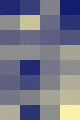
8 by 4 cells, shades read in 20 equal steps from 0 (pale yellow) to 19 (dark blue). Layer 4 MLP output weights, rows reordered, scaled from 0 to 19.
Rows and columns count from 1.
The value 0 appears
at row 8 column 4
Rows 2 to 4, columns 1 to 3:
9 4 12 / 13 12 13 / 9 9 10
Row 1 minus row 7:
7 6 3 14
